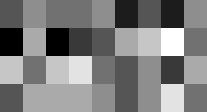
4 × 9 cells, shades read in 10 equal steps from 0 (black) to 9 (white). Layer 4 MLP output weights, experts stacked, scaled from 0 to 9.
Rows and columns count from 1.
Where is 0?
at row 2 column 1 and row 2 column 3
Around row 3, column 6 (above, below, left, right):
6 3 4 5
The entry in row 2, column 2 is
6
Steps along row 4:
up same same down down up up down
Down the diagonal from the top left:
3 6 7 6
